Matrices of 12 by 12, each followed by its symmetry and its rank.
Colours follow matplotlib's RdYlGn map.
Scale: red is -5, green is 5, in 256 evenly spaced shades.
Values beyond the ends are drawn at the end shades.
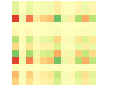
neither, rank one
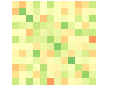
symmetric, full rank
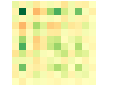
symmetric, rank two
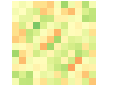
symmetric, full rank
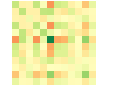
symmetric, rank two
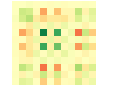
symmetric, rank two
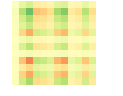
neither, rank one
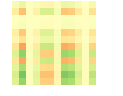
neither, rank one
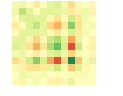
symmetric, rank two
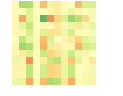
neither, rank two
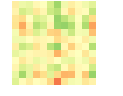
neither, rank two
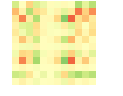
neither, rank two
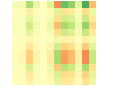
neither, rank one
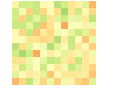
symmetric, full rank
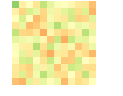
symmetric, full rank
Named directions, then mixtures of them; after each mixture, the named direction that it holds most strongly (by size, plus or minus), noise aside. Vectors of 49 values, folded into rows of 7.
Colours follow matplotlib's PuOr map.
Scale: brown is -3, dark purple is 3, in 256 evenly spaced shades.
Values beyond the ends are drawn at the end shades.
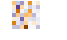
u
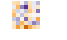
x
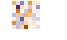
u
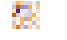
u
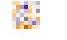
x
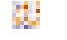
x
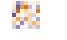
x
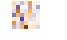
u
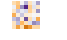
x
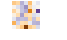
x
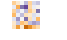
x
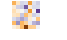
x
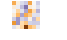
x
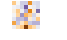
x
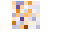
u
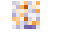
x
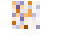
u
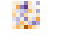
x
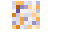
u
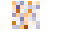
u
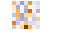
u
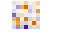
x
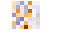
u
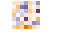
x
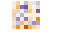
x
